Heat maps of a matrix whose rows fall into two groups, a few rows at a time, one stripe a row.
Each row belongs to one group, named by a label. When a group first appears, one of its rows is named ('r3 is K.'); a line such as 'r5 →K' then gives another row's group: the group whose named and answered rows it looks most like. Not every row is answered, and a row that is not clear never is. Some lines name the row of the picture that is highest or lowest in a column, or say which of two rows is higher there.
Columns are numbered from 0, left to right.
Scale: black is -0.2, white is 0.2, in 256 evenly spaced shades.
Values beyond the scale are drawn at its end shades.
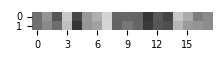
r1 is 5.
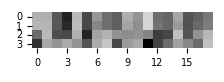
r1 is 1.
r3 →5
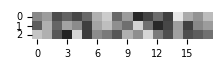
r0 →5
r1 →5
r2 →1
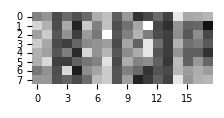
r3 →1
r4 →1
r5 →1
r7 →5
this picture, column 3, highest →6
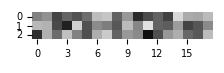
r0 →5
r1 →1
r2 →5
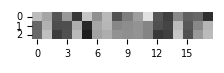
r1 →5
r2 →5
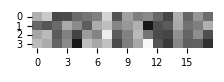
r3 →1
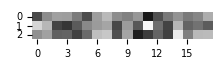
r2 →5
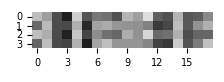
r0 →1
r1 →5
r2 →1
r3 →5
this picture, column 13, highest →2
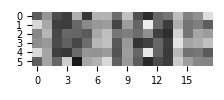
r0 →5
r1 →1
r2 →5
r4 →1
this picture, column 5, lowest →0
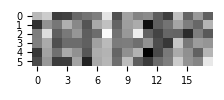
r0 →1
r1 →5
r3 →5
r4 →5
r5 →5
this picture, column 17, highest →5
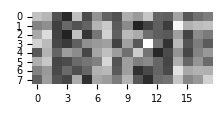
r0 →1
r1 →5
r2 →1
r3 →1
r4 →5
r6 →5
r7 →5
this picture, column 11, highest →3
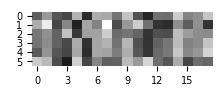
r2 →5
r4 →5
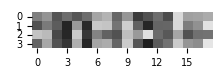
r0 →5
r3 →5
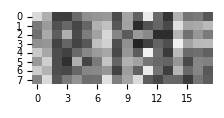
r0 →1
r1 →5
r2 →5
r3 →5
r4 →1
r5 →1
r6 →1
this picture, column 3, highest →2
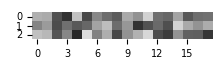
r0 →1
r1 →5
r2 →1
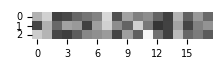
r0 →1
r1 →5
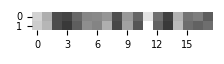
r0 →1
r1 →1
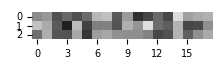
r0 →5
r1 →1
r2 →5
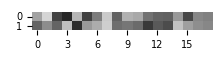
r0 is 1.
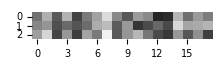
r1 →5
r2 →1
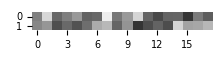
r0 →1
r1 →5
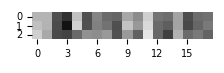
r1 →1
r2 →1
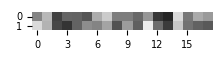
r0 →5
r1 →1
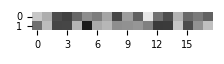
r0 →1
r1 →5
